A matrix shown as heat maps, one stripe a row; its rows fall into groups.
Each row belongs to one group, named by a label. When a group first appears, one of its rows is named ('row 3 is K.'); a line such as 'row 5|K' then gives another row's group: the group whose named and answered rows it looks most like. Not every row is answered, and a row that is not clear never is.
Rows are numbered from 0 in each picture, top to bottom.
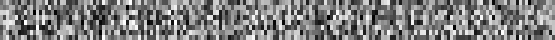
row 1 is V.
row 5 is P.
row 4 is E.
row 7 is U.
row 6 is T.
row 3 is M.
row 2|E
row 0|U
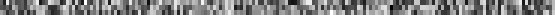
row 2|T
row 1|T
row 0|P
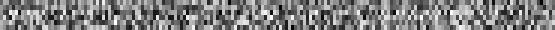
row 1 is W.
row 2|M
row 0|U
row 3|T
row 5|W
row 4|E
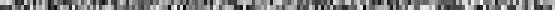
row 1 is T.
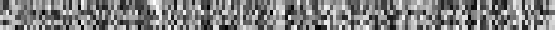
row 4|V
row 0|V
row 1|V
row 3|E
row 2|P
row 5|E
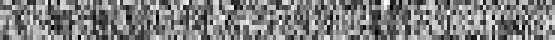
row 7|V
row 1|T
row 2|E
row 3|M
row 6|M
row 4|E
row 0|U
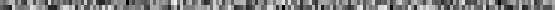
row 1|T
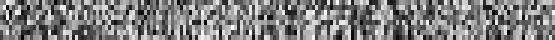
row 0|E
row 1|W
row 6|P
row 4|M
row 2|P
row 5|P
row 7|P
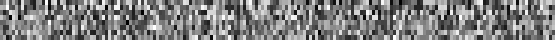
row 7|T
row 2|M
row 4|V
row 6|M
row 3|T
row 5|V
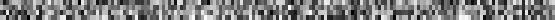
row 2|P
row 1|W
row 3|W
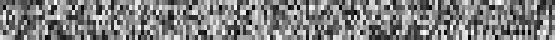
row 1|P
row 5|U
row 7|E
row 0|W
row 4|T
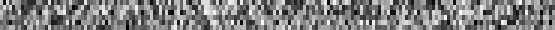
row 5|V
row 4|T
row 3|M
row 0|P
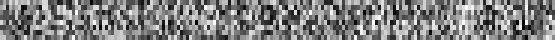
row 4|W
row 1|W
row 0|M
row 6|W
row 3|P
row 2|P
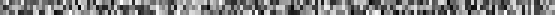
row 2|P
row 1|V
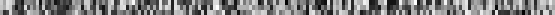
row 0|E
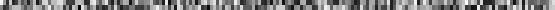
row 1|V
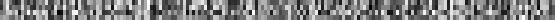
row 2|M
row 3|U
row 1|U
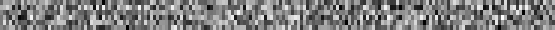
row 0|M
